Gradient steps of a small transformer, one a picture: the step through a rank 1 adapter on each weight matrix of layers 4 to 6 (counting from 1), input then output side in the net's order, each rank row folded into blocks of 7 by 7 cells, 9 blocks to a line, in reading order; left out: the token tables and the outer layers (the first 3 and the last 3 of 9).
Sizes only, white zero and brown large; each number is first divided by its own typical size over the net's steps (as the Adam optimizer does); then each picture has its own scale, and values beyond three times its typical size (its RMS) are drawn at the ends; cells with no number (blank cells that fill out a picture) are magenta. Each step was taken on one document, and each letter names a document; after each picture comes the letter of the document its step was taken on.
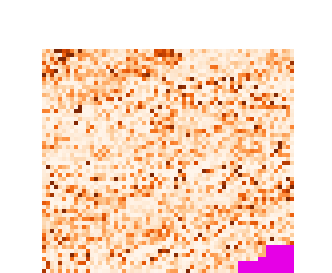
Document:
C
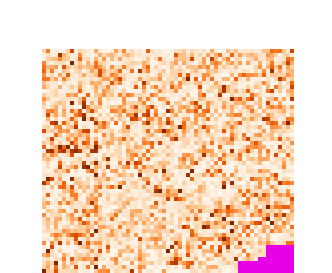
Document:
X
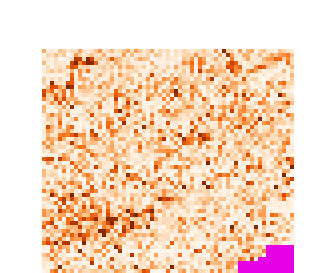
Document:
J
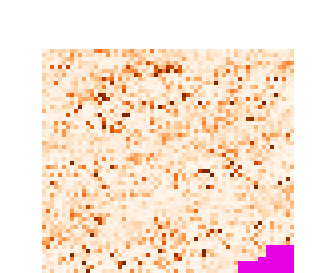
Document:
C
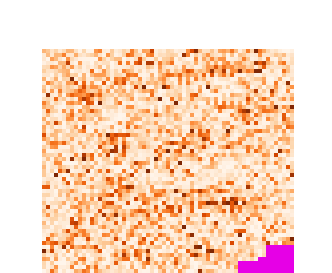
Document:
X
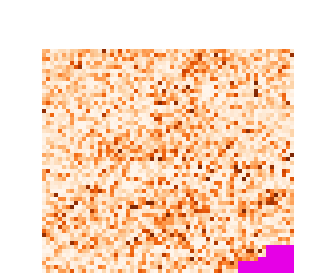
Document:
J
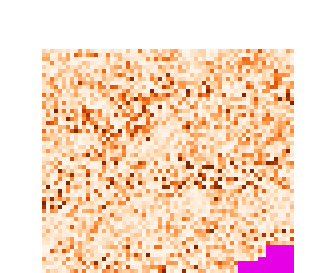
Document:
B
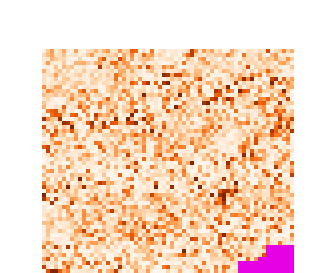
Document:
X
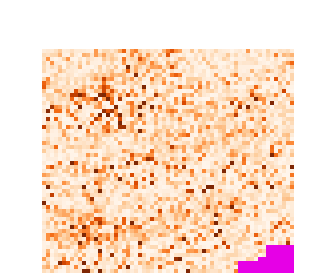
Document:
C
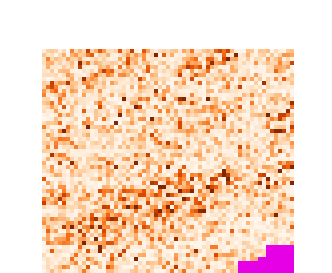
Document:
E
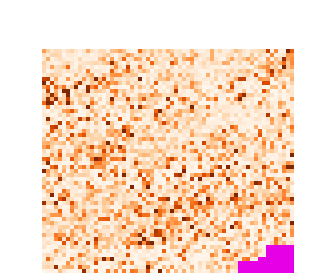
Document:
E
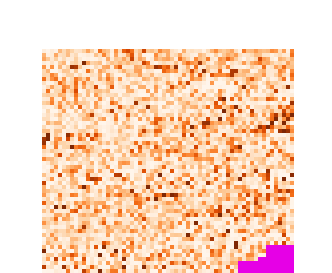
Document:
X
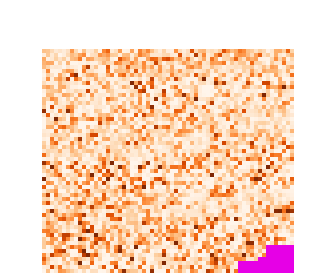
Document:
J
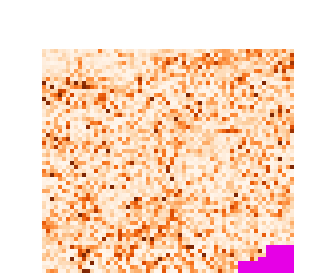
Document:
E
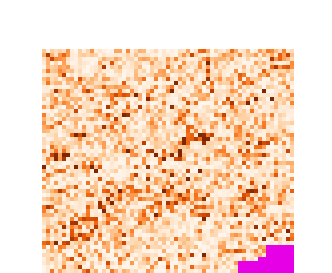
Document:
X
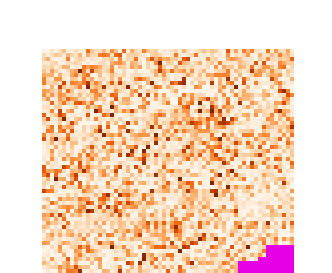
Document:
B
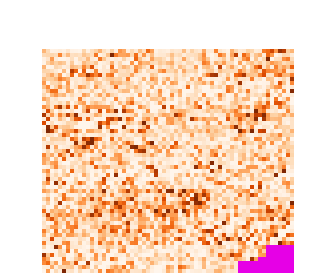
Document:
B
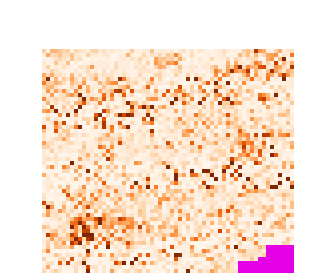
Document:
C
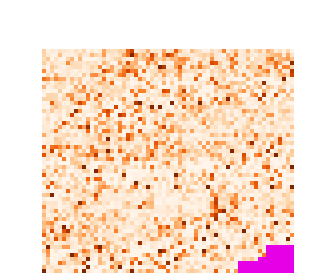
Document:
C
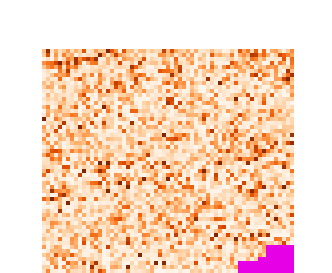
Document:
X
